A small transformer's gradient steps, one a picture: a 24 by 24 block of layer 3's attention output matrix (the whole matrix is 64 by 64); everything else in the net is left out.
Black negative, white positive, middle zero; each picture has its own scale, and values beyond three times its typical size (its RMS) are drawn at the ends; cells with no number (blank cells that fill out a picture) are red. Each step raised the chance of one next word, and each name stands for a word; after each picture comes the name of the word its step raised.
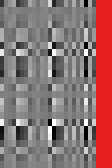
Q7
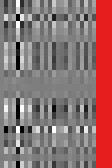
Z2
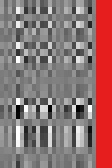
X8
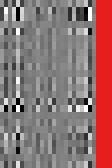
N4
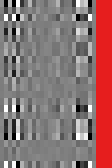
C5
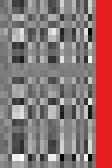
X8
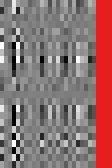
Z2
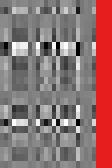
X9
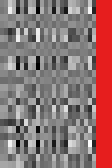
X8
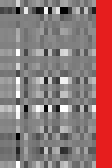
N4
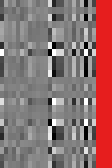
Q7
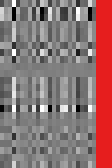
N4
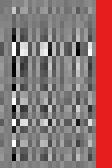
X9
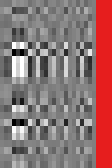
Q7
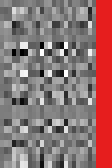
Q7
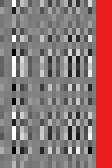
Q7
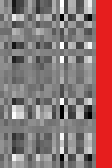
X8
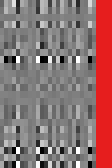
Z2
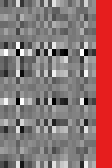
Q7
